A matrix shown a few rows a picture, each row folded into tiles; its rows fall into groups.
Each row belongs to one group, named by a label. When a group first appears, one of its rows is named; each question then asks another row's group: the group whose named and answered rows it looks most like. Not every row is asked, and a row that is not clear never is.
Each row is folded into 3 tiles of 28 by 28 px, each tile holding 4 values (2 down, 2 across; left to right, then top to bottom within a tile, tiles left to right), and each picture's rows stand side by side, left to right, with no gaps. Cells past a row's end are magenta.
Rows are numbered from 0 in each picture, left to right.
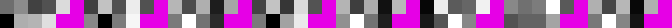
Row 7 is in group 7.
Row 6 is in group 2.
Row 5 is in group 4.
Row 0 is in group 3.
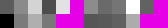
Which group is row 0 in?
4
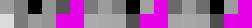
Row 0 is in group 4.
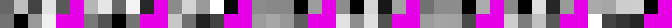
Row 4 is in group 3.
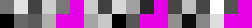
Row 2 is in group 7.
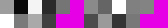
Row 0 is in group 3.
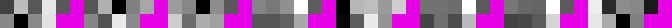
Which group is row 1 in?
4
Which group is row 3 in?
2
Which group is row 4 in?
4
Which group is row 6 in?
2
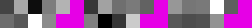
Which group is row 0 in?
4
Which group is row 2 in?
2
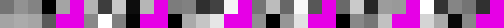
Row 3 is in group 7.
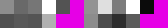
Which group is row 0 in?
2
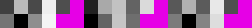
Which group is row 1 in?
4
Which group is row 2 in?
7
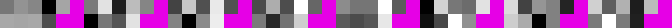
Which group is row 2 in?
7
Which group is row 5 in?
4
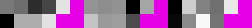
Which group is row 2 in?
4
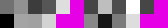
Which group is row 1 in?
7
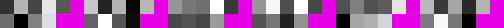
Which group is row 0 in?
7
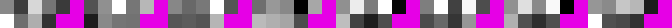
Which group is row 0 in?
3
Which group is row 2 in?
2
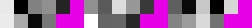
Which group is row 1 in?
3
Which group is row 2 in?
3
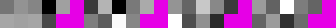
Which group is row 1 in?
4
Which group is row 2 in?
3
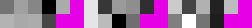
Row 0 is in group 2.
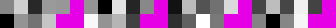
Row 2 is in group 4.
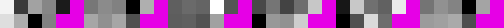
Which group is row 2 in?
2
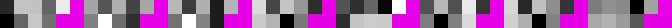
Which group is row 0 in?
4
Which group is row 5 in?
7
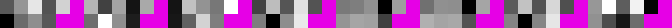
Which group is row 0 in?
4
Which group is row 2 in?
4
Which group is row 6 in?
7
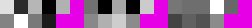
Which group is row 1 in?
3
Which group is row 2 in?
2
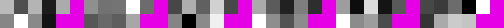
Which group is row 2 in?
7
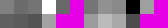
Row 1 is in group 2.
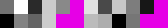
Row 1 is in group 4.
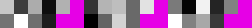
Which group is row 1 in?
4
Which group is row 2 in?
3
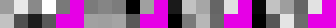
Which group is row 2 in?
4
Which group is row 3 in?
4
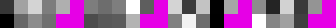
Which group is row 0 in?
4
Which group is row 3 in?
3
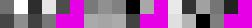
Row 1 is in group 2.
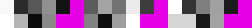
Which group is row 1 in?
7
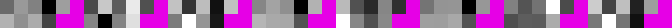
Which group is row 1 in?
7
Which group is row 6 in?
2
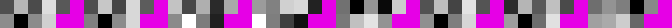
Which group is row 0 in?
7
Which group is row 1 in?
7
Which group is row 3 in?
3
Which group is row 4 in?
3
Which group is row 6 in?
7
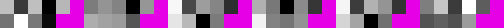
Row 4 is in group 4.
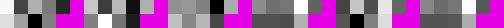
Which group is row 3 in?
2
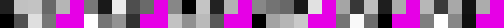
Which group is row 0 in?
4
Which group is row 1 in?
3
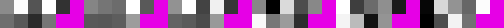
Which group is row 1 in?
2
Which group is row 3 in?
3
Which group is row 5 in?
4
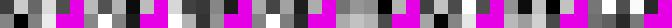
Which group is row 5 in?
7
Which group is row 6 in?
3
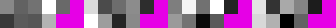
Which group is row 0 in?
2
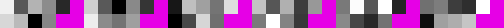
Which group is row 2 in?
4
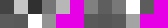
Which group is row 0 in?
4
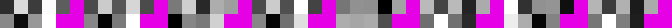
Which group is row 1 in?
7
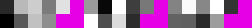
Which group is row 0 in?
4
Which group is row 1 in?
3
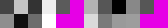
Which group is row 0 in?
7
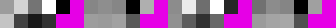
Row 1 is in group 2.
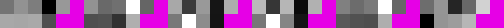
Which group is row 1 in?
2
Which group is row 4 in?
2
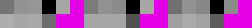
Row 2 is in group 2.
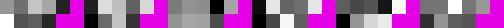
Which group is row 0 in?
3
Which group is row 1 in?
4
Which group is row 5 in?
4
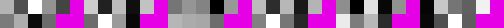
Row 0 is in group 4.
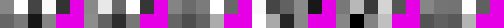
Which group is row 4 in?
7
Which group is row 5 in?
2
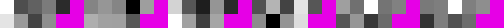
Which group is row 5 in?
4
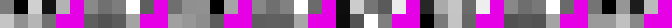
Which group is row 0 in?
3
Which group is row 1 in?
2
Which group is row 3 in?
2
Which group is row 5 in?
4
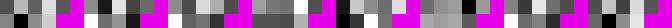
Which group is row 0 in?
7
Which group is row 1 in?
3
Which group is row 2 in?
3
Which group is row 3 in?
2
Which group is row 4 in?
4
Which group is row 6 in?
3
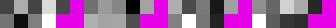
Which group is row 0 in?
7
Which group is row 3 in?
3
